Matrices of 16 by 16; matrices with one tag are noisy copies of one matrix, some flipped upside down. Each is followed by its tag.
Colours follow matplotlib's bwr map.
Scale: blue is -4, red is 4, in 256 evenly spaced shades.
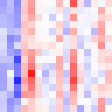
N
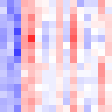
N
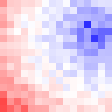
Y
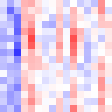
N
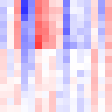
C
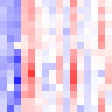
N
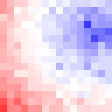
Y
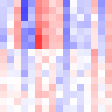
C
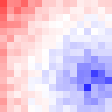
Y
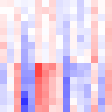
C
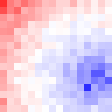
Y
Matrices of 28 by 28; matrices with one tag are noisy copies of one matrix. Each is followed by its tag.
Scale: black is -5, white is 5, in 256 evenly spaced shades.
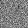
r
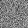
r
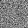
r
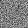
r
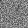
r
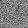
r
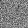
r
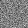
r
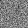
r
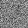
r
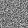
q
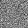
r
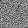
r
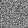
r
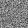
q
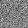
r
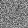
r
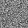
q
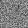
r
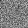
r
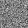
q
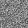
q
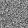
q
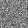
q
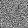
r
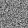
q
